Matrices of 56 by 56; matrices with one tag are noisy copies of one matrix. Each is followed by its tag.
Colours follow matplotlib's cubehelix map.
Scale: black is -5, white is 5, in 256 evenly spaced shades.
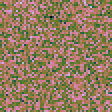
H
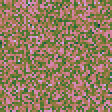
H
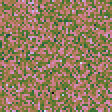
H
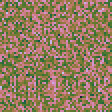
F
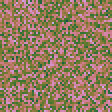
H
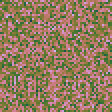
F
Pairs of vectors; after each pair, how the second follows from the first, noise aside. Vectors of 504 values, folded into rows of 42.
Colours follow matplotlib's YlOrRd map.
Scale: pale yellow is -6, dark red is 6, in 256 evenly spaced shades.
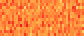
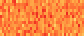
wrapped around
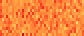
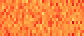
wrapped around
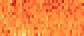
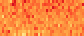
copied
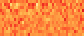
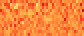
copied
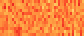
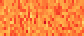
wrapped around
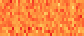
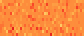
partly zeroed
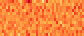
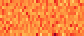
reversed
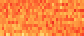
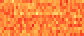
wrapped around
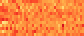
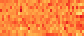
reversed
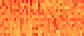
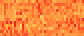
wrapped around
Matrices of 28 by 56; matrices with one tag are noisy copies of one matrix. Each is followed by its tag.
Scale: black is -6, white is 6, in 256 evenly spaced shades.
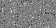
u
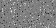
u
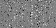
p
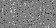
u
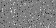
u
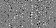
p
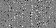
p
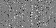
p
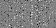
p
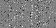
p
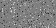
u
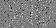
p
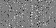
p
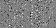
p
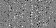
p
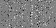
p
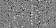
p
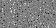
u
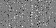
p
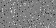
u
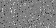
u
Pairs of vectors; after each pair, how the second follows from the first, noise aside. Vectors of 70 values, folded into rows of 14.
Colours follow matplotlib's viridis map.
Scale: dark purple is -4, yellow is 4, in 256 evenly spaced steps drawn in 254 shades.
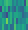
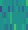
partly zeroed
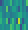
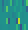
partly zeroed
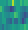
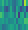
shuffled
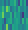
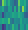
shuffled
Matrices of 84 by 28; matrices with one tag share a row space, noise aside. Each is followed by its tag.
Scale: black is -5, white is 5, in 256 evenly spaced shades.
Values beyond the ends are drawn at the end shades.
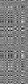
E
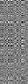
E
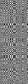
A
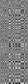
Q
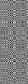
A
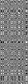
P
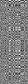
Q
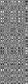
P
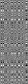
P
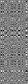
P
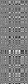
Q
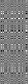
P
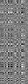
E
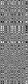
P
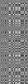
Q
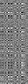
E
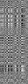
E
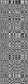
Q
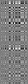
Q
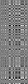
Q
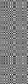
A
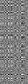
E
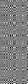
A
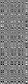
P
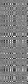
A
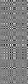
A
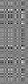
E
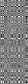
P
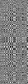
A
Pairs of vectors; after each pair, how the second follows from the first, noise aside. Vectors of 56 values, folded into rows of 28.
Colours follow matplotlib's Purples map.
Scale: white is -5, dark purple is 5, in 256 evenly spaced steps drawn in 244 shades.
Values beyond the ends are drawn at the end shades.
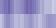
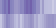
copied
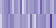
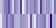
scaled up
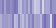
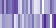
scaled up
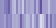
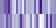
scaled up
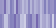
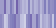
copied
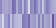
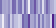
scaled up
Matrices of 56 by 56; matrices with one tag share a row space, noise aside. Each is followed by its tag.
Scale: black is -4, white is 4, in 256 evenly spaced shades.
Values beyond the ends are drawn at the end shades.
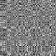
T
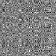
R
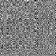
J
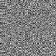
T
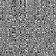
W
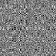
W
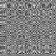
T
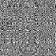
J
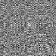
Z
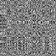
T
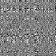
J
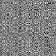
R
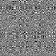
W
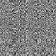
W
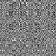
W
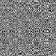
R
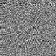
T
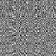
W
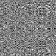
Z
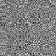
T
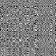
J
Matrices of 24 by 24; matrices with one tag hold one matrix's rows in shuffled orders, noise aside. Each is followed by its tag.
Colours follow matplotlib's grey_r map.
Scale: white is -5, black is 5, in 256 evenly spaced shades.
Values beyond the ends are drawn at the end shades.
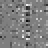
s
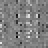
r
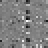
s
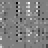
r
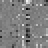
s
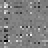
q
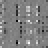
r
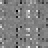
r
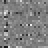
q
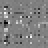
q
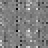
r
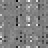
r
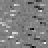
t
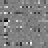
q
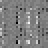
r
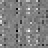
r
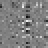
s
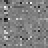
q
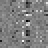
s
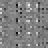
r
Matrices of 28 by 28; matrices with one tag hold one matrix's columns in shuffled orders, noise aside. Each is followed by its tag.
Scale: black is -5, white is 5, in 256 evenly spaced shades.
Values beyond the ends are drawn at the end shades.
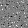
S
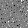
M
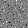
M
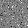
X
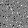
S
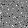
S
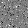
X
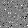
S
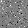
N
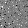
X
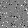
S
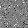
X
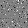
M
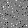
X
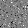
X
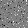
M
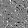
M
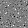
S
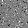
M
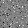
X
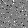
M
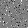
M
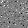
N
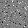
N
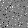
X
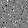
M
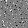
M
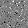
N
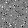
X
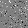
N
